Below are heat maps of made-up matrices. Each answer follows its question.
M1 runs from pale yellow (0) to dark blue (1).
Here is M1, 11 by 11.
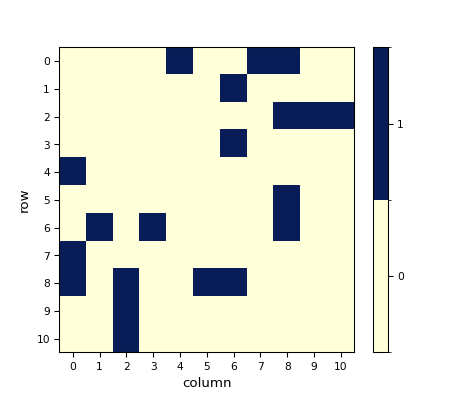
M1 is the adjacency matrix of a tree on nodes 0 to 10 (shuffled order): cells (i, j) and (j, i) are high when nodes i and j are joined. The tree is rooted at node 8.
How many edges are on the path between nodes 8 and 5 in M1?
1
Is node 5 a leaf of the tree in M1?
yes
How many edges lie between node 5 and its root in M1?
1
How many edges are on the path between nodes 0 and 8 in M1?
1
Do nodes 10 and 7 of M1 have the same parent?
no
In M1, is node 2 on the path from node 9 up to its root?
yes
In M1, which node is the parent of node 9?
2
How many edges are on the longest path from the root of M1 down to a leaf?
2
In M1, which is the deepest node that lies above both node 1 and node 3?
6
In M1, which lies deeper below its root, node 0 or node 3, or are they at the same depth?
node 3
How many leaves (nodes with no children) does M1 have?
7
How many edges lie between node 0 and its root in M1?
1
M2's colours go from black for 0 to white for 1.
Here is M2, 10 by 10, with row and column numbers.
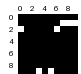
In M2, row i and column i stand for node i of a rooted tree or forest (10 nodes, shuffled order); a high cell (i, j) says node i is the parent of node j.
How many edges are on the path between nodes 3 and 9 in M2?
1
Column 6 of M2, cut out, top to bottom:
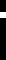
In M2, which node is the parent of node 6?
2
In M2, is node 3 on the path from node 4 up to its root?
no
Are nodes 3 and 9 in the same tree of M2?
yes
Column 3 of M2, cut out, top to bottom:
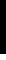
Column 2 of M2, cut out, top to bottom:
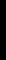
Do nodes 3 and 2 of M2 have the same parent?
no
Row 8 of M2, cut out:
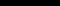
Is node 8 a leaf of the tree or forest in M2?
yes
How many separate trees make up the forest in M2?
3
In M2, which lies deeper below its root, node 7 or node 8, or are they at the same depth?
the same depth
